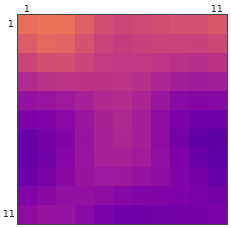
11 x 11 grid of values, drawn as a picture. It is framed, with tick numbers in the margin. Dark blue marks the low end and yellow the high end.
No regular stripes run through it. The top left is the roughest part. Values rise toward the top. The top left is the ninth with the highest average.
